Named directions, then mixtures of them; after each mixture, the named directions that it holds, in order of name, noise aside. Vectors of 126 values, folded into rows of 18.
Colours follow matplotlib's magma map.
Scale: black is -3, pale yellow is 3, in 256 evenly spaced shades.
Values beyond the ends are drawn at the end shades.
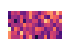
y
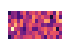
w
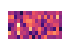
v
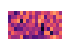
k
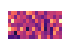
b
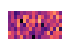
k, v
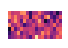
y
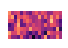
v, w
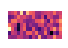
b, k, v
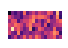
v, w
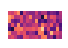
k, v, w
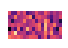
b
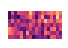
k, w, y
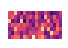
k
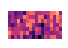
k, v, y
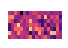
k, v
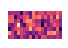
v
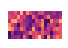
b, v, y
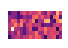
w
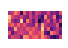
k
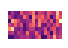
b, k, w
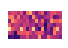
b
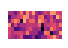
k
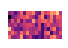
k, y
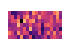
k, v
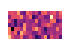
w, y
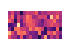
v, w, y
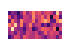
w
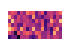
b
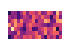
w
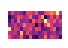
k, y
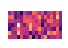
v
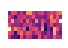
b, y
